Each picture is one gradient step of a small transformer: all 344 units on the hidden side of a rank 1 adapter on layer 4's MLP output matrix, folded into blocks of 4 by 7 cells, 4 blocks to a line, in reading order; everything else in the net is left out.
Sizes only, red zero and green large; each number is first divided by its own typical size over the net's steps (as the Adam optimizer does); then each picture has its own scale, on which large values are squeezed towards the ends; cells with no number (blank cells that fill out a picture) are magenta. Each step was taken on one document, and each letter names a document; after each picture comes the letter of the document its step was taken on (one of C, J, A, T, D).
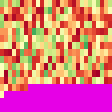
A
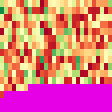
A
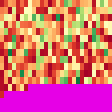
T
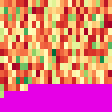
A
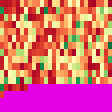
T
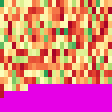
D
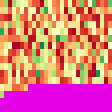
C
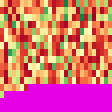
T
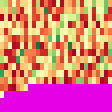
A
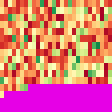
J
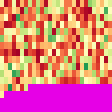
A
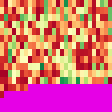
T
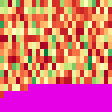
C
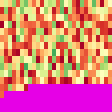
C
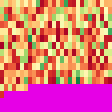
T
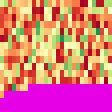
A
